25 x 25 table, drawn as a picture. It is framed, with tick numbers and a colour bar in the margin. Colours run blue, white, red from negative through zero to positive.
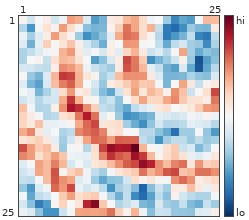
The top right is the ninth with the lowest average. Concentric rings centre on the top right. Overall the values sit about 50% of the way up the scale. No row or column stands out.
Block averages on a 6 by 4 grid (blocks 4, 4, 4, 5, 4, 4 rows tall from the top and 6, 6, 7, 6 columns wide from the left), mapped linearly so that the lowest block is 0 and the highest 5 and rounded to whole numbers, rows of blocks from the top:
2 1 3 0 | 2 3 3 0 | 2 3 3 4 | 3 5 2 1 | 4 3 5 5 | 1 4 0 1
